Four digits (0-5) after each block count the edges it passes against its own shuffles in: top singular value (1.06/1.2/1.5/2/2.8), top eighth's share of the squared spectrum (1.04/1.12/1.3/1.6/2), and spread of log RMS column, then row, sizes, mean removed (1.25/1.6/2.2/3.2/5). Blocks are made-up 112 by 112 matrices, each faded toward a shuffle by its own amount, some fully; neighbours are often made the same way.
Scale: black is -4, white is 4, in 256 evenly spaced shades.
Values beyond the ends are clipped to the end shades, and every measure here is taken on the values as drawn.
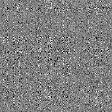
2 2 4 3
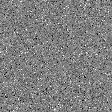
0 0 0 0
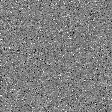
0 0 0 0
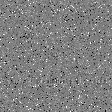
2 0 0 0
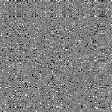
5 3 2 2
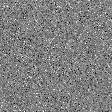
0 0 0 0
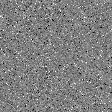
0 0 0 0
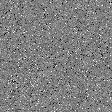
2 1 0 0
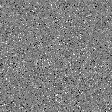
3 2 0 0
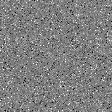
3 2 0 1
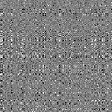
5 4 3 3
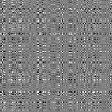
5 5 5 4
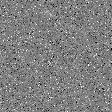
2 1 0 0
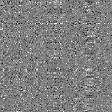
4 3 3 2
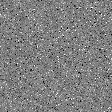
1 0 0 0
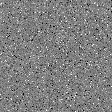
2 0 0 0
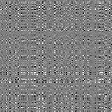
5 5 4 4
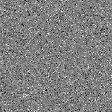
3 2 1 1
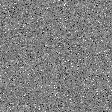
0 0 0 0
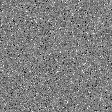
0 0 0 0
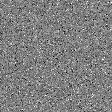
0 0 0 0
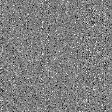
1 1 3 0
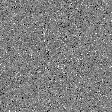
0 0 1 0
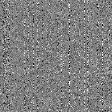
2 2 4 0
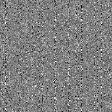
2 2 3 0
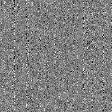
2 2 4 0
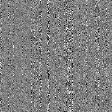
2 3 4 0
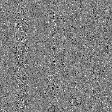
1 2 3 0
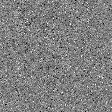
0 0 1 0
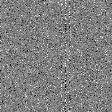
2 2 2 0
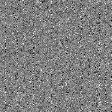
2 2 3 0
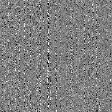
2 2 4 0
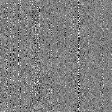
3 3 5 0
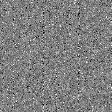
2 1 2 0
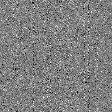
1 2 3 0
